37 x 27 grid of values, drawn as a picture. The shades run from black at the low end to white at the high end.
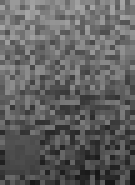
The bottom left is the smoothest part. There are no regular stripes. An odd patch, calmer than its surroundings, sits in the bottom left. Values rise toward the top. Fine speckle covers the field.
